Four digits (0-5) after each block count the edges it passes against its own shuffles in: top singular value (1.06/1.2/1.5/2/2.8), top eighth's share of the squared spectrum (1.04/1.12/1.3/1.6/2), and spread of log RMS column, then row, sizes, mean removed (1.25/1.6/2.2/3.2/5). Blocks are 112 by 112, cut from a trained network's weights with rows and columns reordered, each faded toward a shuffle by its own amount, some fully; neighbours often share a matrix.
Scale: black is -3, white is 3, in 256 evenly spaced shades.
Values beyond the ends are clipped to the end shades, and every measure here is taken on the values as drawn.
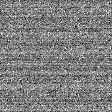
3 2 1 0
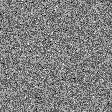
0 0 0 0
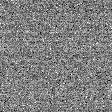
2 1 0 0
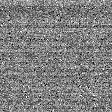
3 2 1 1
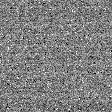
2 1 0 0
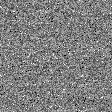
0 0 0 0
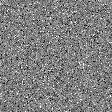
0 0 0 0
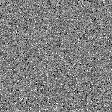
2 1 0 1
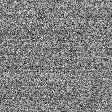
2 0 0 0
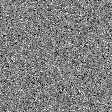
0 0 0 0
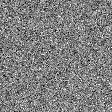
0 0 0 0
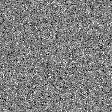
2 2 1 0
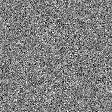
1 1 0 0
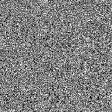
3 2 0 1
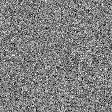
2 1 0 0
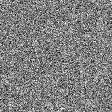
2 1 0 0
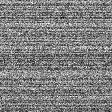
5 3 0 1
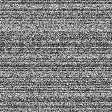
5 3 0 2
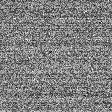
3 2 0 0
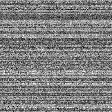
5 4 1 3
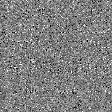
2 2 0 2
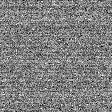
3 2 0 0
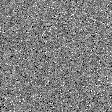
1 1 0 0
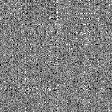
3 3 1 3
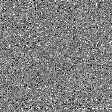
2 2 1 2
